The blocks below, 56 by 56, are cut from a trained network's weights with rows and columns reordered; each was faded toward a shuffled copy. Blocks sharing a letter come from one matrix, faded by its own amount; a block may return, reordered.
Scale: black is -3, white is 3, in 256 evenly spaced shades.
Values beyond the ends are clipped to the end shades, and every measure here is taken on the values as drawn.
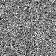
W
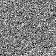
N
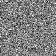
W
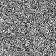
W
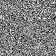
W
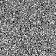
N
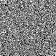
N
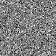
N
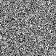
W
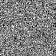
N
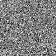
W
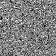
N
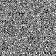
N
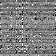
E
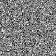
N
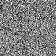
W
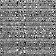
E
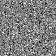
N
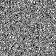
N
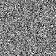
N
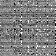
E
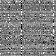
E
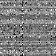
E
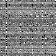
E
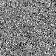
N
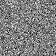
W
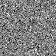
N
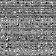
E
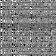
E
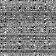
E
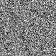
W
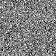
N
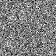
W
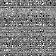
E
